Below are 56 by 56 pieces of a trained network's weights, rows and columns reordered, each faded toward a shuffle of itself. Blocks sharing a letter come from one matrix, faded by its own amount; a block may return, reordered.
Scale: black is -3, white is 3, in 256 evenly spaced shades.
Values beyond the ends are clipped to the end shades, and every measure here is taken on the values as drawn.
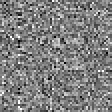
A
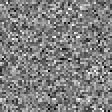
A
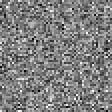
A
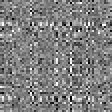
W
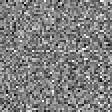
A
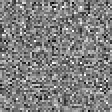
A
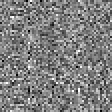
A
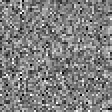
A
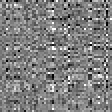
W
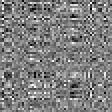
W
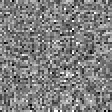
A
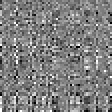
W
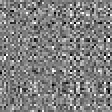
W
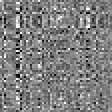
W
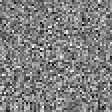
A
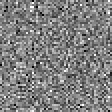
A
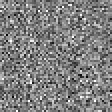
A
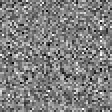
A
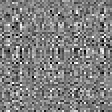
W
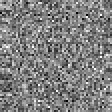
A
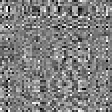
W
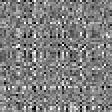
W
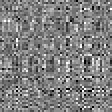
W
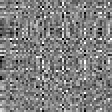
W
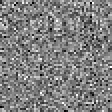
A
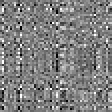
W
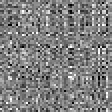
W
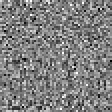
A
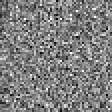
A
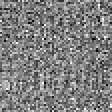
A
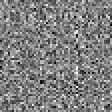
A
